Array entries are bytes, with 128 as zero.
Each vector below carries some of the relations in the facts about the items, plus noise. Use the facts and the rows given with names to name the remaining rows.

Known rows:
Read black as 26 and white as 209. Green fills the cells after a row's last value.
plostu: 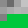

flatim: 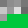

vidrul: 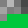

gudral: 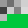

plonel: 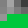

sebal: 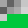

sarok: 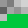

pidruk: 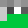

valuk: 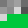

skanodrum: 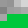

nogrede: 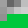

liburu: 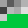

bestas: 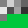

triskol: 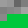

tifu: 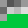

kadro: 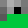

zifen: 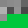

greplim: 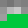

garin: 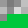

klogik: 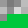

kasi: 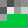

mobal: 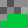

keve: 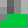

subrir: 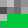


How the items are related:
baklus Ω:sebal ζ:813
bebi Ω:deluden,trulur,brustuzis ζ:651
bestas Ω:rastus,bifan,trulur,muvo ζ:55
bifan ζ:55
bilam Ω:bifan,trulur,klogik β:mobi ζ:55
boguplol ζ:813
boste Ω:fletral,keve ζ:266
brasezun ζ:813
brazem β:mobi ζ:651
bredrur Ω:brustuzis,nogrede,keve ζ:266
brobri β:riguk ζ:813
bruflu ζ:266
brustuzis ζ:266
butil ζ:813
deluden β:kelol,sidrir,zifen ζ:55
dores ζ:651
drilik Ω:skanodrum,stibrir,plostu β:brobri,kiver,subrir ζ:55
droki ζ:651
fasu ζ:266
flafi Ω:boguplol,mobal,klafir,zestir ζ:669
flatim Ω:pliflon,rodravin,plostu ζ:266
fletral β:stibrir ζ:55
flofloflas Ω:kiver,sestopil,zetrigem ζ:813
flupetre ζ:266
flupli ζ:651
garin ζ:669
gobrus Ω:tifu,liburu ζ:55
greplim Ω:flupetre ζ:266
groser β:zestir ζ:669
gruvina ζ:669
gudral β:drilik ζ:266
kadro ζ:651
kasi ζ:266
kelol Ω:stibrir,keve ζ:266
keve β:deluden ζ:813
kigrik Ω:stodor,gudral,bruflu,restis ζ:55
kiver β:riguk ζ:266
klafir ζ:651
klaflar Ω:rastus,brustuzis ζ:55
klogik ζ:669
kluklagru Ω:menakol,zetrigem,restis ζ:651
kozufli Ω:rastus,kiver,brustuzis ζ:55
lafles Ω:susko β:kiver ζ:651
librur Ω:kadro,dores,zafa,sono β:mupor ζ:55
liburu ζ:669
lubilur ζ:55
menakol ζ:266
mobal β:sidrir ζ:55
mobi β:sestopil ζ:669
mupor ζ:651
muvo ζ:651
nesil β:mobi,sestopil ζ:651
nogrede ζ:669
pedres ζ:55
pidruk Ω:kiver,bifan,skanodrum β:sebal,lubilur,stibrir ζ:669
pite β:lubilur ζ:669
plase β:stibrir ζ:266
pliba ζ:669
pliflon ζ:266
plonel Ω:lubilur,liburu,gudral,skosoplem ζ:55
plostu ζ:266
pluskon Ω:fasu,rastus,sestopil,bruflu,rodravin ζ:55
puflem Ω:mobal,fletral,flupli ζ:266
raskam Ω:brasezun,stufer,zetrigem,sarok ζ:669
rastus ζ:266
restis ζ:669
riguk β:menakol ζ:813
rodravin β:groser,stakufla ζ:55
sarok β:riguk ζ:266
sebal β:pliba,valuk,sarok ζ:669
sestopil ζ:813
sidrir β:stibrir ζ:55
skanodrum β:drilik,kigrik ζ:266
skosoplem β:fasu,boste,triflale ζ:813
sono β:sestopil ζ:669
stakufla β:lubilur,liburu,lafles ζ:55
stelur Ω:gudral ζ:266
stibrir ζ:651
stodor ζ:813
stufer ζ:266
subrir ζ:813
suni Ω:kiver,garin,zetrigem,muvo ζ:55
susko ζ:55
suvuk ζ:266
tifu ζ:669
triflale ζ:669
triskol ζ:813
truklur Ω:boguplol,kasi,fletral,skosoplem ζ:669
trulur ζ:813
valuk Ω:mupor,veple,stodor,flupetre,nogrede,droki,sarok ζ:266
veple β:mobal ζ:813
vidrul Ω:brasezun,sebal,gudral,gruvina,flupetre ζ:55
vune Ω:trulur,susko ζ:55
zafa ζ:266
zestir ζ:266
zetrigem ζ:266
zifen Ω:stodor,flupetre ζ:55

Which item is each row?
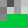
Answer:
flupetre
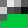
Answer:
bebi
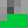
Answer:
veple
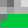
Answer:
rastus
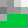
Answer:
kiver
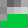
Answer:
gruvina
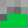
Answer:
susko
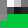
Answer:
lafles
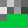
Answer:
bilam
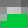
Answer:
boste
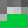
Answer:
puflem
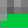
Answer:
sidrir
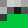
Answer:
muvo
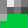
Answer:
drilik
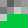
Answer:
pite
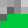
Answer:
trulur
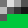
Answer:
kluklagru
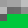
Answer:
bifan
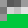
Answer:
sono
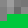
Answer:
pedres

